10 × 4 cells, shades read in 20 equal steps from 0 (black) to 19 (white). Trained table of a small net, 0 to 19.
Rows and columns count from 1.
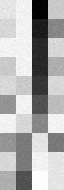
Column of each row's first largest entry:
2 2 1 2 1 2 1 3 3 3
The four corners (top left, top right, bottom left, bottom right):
17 15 13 17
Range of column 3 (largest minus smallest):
19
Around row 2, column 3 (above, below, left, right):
0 3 18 10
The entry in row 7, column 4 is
18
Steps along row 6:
up down up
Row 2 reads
16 18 2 10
